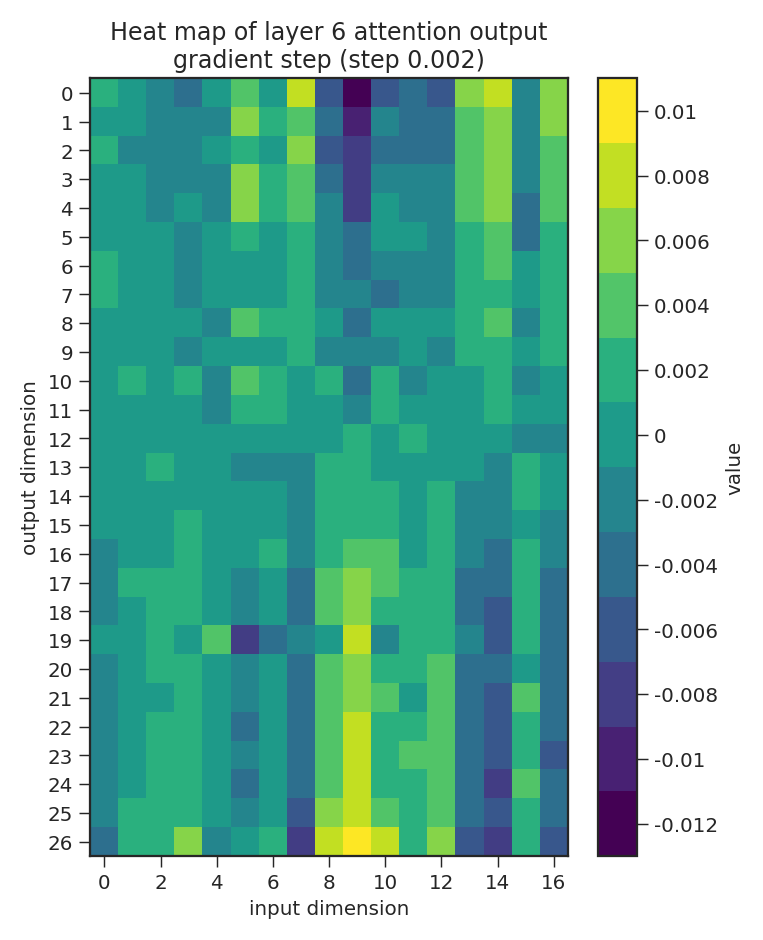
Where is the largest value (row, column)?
26 9
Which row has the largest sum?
26
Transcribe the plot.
Title: Heat map of layer 6 attention output gradient step (step 0.002)
x-axis: input dimension, ticks 0 2 4 6 8 10 12 14 16
y-axis: output dimension, ticks 0 1 2 3 4 5 6 7 8 9 10 11 12 13 14 15 16 17 18 19 20 21 22 23 24 25 26 (0 at the top)
Colour bar: value, ticks -0.012 -0.01 -0.008 -0.006 -0.004 -0.002 0 0.002 0.004 0.006 0.008 0.01
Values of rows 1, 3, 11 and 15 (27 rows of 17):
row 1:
0 0 -0.002 -0.002 -0.002 0.006 0.002 0.004 -0.004 -0.01 -0.002 -0.004 -0.004 0.004 0.006 -0.002 0.006
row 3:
0 0 -0.002 -0.002 -0.002 0.006 0.002 0.004 -0.004 -0.008 -0.002 -0.002 -0.002 0.004 0.006 -0.002 0.004
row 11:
0 0 0 0 -0.002 0.002 0.002 0 0 -0.002 0.002 0 0 0 0.002 0 0
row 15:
0 0 0 0.002 0 0 0 -0.002 0.002 0.002 0.002 0 0.002 -0.002 -0.002 0 -0.002
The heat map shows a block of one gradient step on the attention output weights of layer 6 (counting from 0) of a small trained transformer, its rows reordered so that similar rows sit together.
